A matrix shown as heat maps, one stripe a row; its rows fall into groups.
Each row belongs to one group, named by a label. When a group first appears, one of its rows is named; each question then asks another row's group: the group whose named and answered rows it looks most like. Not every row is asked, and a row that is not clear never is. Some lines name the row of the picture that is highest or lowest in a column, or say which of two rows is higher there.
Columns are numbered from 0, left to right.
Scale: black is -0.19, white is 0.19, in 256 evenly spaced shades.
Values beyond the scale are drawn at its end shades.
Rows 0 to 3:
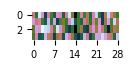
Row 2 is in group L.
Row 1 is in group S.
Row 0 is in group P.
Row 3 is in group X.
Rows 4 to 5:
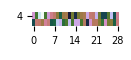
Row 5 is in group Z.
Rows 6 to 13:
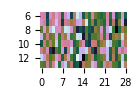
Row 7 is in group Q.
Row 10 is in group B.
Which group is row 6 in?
Q
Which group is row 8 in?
L
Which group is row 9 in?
S
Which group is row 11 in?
S
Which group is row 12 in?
Q
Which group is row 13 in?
B
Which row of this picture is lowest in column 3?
11
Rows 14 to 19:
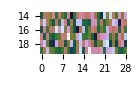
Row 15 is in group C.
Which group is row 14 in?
X
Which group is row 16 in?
B
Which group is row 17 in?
S
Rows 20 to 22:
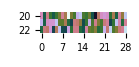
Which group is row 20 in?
S
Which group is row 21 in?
P
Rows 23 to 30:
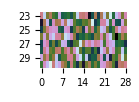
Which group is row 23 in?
X
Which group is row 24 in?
B
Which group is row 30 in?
L
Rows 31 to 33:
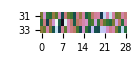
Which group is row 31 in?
X
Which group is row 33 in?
B
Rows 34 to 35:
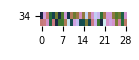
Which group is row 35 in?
X
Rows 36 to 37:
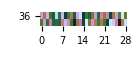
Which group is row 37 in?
C
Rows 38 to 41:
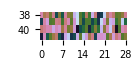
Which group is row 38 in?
X
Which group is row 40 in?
L
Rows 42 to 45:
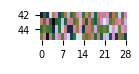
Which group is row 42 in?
Z
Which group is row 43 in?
S
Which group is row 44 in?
C
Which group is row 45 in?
Q
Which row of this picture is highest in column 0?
43
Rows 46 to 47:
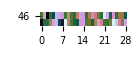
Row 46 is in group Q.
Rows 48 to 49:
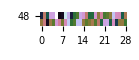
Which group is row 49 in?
Q
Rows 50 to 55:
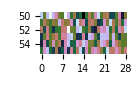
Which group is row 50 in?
P
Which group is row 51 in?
X
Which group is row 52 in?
S
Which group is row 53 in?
B
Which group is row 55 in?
C
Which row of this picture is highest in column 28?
52
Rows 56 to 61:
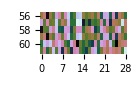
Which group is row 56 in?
Q
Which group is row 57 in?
S
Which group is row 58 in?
Z
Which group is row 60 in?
L
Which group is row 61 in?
X
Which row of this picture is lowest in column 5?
61
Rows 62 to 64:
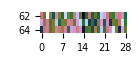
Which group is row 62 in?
P
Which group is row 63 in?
S
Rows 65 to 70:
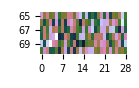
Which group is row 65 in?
S
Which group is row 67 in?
B
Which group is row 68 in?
Z
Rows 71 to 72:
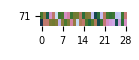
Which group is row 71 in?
Z
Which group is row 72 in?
X
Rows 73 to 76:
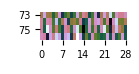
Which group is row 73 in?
X
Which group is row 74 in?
P
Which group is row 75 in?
P
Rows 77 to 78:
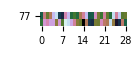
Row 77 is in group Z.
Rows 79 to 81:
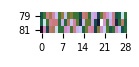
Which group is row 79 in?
B
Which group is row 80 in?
B
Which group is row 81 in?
Z
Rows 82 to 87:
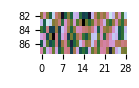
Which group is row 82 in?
X
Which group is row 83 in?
P
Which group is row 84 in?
C
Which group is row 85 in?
C
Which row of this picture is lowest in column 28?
87
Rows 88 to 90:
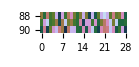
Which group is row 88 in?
B
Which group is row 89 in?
C
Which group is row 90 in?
B
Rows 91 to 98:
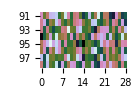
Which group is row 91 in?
P
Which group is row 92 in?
Q
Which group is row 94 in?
B
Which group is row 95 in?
L
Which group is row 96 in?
Q
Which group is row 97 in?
S
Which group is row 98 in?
B
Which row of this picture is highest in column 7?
98
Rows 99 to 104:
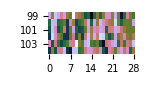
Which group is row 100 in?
C
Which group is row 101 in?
C
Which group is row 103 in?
S
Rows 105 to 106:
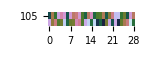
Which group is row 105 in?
B
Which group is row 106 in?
S
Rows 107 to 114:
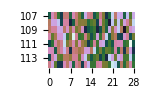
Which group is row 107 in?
X
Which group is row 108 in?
X
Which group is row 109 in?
L
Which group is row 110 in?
P
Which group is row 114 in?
Q
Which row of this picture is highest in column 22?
114
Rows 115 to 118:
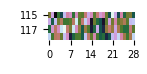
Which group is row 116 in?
S
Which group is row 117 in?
L
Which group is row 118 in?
X
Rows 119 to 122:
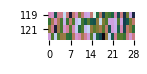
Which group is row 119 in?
Q
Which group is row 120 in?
B
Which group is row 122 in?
S
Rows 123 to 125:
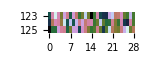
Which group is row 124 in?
B
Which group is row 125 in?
Z
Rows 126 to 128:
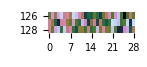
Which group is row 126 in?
L
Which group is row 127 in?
X
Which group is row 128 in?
P
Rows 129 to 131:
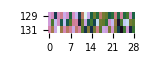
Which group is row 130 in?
P
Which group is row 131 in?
P
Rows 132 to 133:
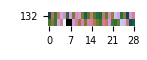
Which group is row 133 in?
Z
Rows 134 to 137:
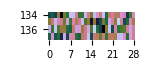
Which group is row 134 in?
C
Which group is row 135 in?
L
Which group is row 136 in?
S
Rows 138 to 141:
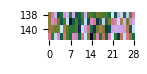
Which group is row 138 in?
X
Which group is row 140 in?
X
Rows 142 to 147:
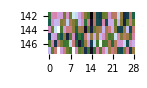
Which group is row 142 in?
L
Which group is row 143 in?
L
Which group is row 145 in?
C
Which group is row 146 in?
C
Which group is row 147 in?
P
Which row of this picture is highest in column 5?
144
